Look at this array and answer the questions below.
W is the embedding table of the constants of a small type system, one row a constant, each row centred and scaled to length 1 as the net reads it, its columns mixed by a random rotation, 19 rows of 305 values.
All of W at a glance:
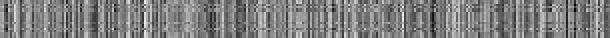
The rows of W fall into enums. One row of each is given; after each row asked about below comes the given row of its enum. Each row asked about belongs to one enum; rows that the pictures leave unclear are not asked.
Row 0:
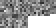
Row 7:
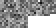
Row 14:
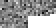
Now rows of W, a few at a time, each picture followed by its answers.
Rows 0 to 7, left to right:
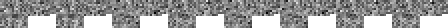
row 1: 0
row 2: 14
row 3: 7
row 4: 14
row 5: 14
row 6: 7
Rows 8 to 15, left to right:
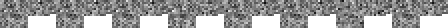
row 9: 7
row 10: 7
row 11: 0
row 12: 7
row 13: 7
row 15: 7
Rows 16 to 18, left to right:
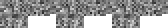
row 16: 0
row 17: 0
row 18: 0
